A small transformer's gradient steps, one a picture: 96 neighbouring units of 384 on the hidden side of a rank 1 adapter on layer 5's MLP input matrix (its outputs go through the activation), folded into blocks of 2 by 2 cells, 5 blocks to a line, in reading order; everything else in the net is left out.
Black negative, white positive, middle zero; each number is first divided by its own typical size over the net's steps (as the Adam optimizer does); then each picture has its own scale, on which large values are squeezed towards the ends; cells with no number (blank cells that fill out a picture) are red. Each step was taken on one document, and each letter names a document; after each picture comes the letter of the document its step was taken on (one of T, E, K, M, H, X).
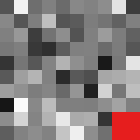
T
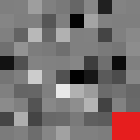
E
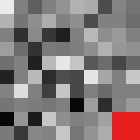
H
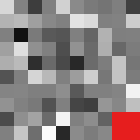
H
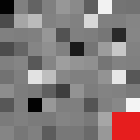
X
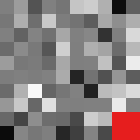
T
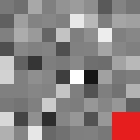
E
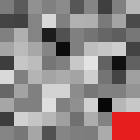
H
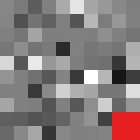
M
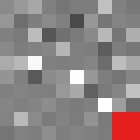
E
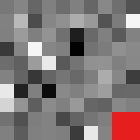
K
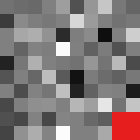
E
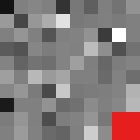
X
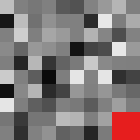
K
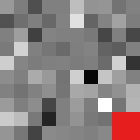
M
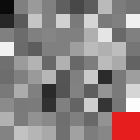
X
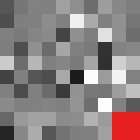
E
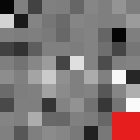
X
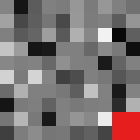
T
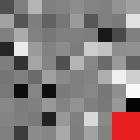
X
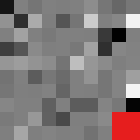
X
